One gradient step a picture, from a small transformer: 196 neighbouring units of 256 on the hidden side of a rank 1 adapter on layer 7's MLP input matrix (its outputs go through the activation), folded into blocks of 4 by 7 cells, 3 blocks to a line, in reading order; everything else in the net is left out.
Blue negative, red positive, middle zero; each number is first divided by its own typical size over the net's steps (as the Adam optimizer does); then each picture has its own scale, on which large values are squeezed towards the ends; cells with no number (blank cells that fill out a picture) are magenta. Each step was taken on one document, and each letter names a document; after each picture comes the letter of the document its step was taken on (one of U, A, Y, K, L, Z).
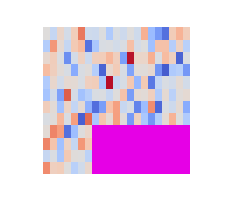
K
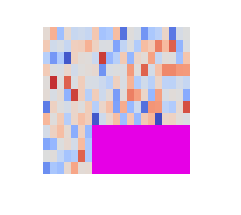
K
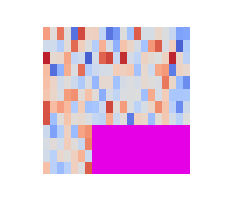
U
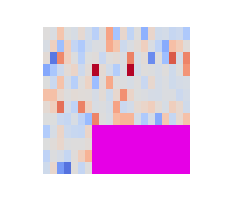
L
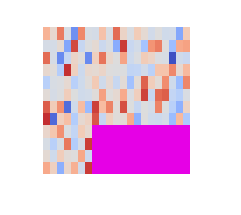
U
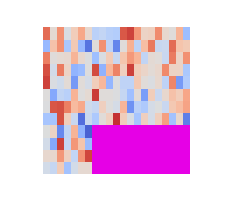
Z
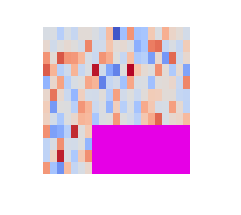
L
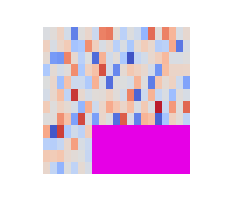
K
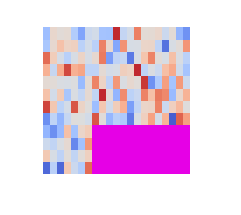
U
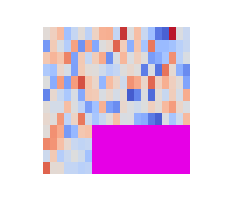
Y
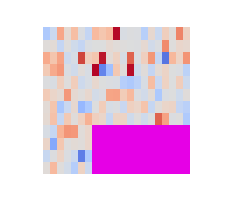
L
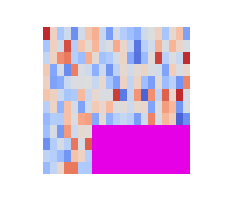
Z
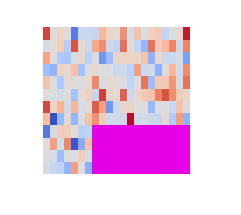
U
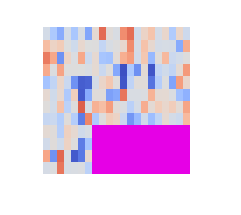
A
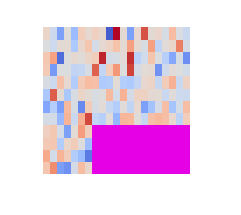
L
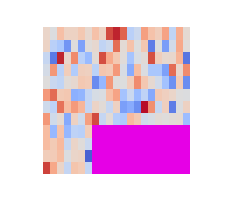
L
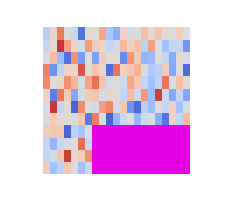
Z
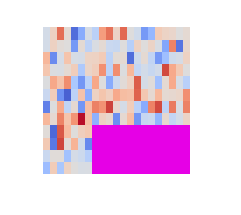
K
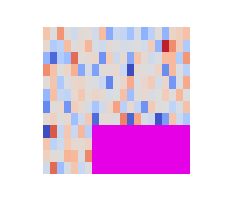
L
